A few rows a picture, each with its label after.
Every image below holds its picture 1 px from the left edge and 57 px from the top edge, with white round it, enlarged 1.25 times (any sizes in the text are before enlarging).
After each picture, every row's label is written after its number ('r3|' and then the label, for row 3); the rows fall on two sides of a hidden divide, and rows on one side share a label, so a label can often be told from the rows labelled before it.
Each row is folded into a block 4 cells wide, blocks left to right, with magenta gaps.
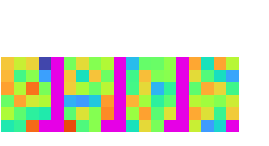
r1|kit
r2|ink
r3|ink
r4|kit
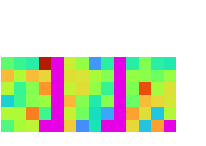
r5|ink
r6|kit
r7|kit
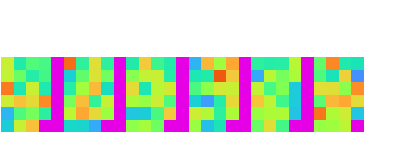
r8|kit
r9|kit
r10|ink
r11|ink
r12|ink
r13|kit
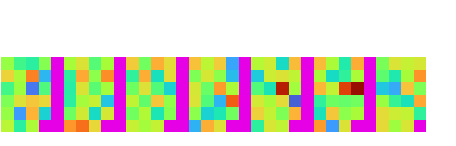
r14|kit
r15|ink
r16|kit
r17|kit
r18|ink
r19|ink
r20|ink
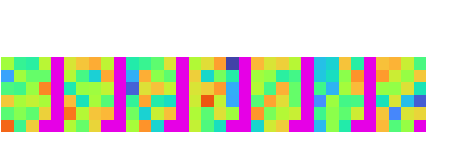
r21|ink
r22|ink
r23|ink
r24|kit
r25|kit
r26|ink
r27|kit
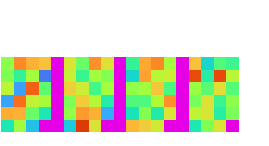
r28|kit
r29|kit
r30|ink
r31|kit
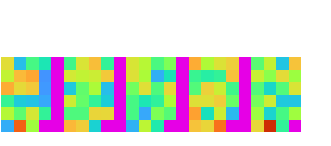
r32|kit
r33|ink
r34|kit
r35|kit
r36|ink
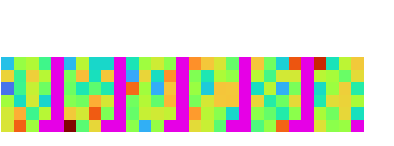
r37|ink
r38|ink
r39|ink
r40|kit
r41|ink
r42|kit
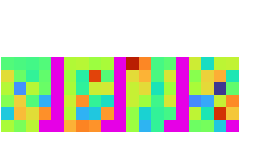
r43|ink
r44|ink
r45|kit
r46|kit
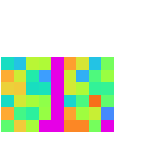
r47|kit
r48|kit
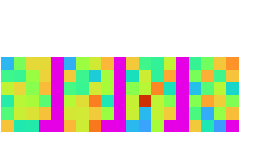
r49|ink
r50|ink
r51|kit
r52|ink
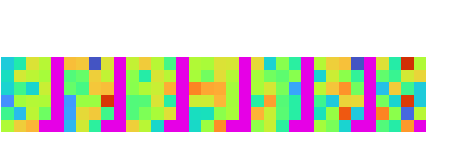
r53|ink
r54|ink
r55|ink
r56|kit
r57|kit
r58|kit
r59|kit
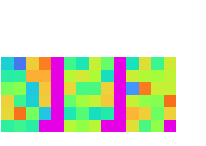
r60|ink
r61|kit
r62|ink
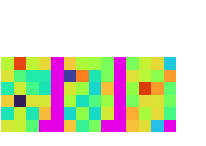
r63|ink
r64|ink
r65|kit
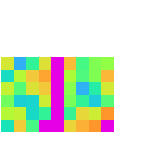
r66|ink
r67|ink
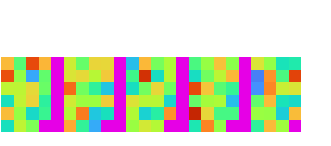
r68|kit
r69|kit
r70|ink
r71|kit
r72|ink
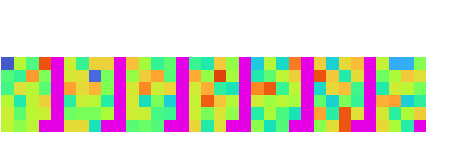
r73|ink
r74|kit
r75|kit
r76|kit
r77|ink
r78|kit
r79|ink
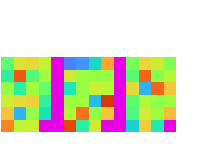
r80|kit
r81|ink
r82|ink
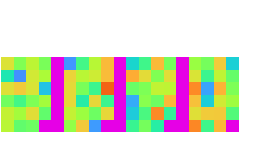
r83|kit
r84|ink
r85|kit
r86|kit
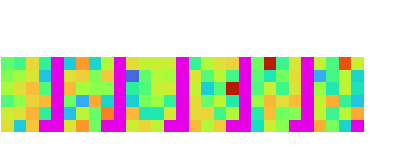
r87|kit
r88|ink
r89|ink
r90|ink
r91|ink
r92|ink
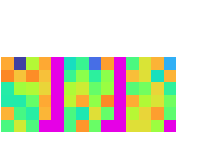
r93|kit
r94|ink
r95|kit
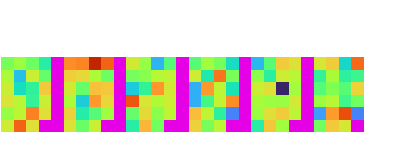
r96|ink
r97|kit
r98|ink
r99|kit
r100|ink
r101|ink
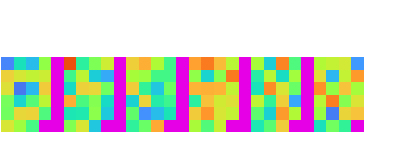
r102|ink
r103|kit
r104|kit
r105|kit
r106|kit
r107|kit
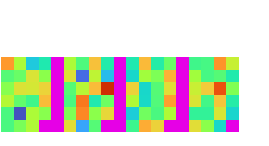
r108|kit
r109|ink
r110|ink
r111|kit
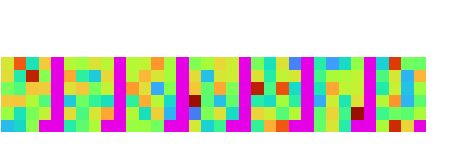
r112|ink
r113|kit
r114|kit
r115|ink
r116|kit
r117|ink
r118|ink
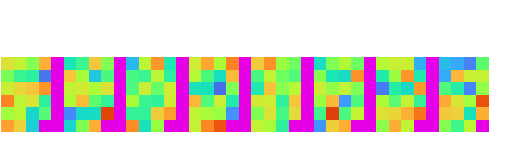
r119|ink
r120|ink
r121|ink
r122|ink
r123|ink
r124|ink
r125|ink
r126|ink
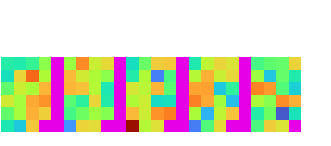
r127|ink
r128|kit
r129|ink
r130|kit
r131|kit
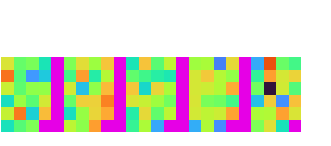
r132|kit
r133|ink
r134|ink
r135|ink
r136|ink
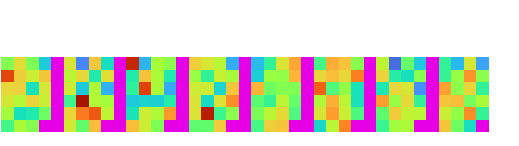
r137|kit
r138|kit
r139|kit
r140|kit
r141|ink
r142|kit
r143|kit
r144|kit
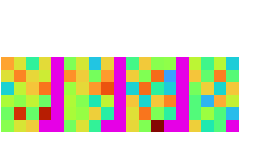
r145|ink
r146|ink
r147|kit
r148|kit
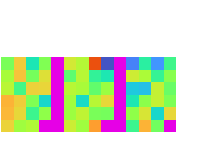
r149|ink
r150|kit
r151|ink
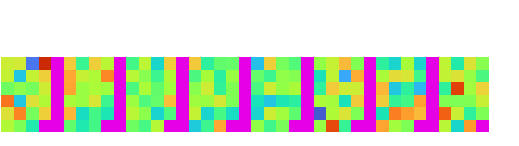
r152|ink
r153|kit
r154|ink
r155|kit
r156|ink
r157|ink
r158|ink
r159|kit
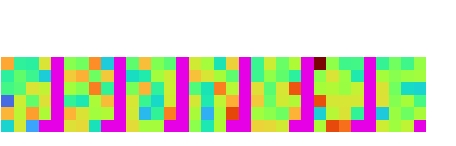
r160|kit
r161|kit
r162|ink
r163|ink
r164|ink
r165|kit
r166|ink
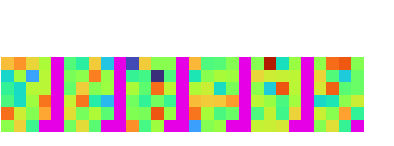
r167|ink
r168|kit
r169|ink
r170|kit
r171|ink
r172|kit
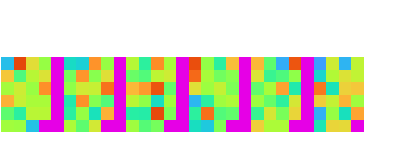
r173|ink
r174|ink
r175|kit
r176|kit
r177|ink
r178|ink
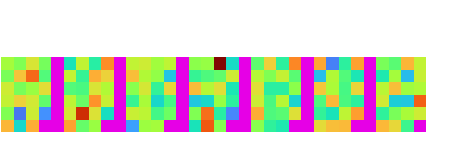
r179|kit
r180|ink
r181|kit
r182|kit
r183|ink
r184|ink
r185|ink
